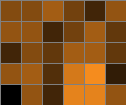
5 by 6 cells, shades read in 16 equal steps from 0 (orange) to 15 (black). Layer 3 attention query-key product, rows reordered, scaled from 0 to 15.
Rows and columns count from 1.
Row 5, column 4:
1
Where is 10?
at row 4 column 3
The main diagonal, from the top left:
7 6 9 2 1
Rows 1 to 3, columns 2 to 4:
7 5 8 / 6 11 8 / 7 9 5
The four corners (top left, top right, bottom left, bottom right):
7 6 15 6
